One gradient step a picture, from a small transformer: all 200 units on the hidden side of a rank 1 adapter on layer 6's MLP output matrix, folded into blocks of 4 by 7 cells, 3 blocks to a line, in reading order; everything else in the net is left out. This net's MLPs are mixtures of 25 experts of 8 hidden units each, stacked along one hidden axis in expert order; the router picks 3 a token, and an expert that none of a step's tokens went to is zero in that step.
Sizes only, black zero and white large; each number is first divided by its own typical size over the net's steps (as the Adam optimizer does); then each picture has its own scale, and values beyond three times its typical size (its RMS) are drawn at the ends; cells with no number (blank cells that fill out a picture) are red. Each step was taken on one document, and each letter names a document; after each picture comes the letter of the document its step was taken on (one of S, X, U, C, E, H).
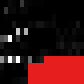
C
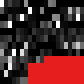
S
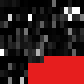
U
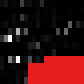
C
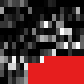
S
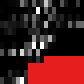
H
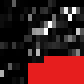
U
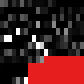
C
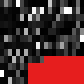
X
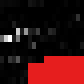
C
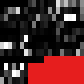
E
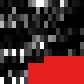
H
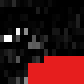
C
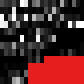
H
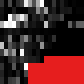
H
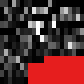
X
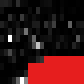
C
